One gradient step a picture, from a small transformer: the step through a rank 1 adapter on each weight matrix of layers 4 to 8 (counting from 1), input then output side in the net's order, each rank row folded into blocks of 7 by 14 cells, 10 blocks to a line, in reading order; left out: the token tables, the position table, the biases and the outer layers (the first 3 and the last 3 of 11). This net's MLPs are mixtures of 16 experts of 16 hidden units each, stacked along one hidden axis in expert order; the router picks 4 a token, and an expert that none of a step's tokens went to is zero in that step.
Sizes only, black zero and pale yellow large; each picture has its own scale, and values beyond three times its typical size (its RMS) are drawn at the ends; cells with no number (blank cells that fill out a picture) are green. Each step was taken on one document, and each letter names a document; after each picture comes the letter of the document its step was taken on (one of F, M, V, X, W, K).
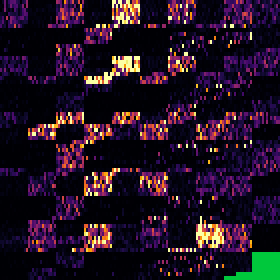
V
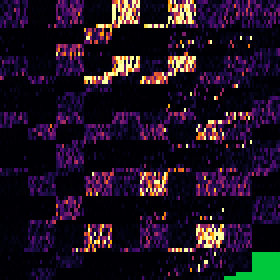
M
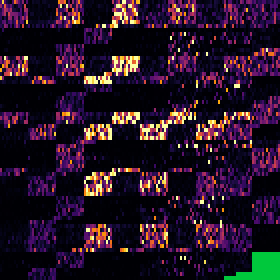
V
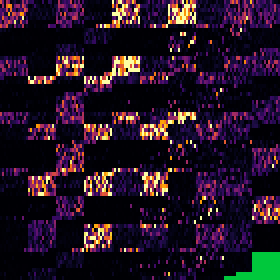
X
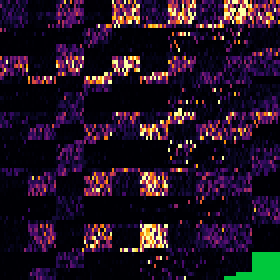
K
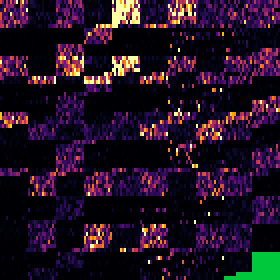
K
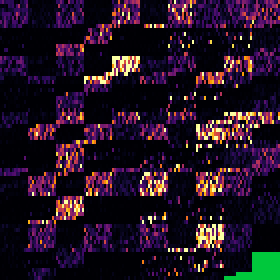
M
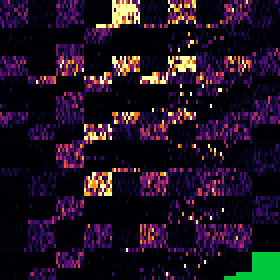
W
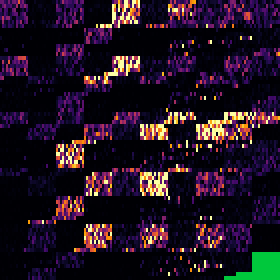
M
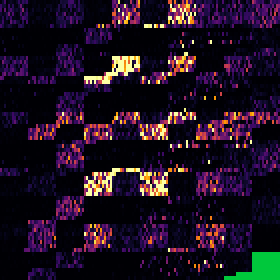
M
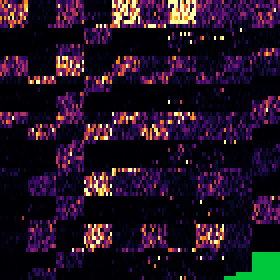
X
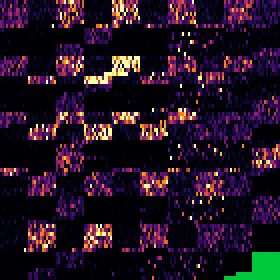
W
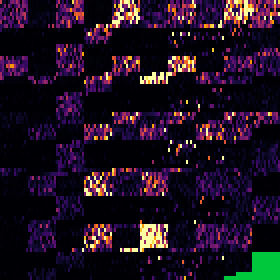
K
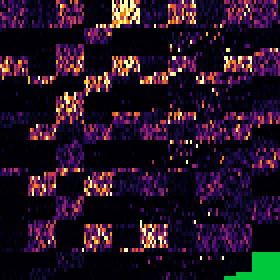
X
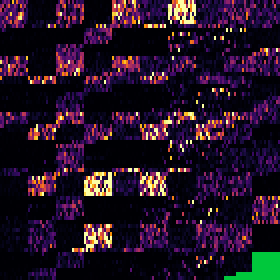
X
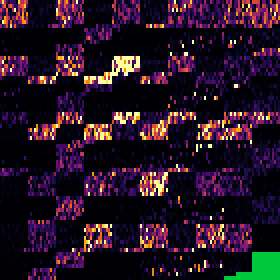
M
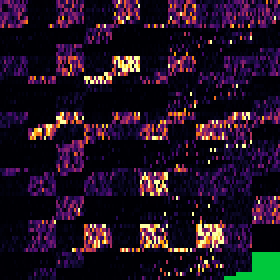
V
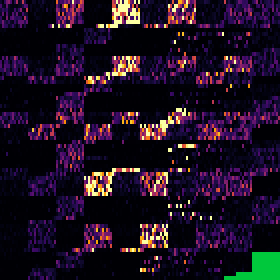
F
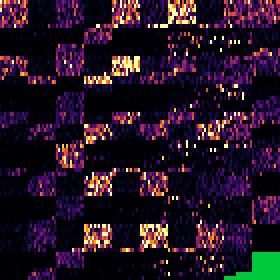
V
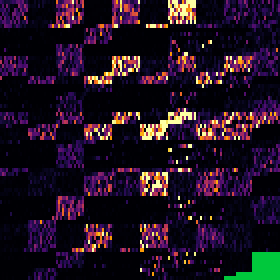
F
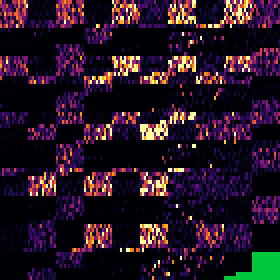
W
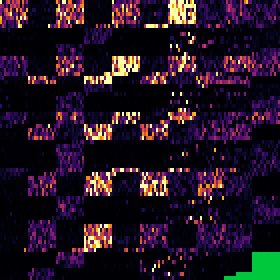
W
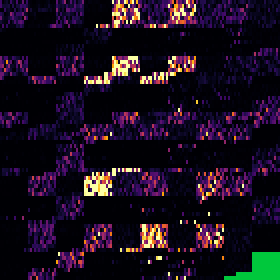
K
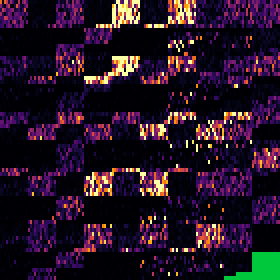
M
